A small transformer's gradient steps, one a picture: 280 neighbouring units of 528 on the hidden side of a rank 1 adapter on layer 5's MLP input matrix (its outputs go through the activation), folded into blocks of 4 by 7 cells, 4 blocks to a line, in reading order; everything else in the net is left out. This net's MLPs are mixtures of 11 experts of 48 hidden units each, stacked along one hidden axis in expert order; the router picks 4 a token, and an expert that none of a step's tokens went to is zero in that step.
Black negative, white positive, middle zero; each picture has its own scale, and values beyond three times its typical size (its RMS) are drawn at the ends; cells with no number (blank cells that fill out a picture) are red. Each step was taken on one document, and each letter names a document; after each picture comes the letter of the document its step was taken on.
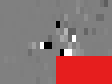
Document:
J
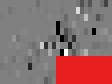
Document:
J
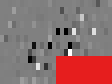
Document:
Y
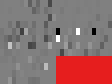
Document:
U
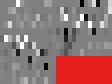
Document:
Y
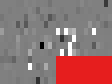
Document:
J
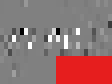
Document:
U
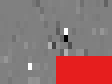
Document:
J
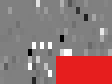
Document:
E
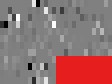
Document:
E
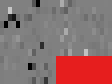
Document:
E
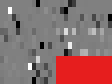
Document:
E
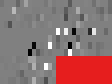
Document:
Y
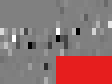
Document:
U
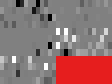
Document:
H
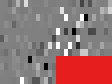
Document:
Y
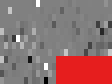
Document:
E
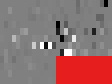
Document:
J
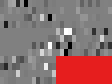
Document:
H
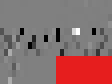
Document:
U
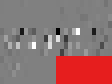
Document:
U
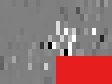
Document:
J
